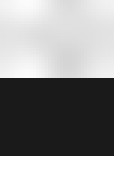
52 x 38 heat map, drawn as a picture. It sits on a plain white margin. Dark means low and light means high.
The table splits into 2 rows of 1 panel. Panel 1,1: very high, smooth, faint in contrast. Panel 2,1: very low, flat.
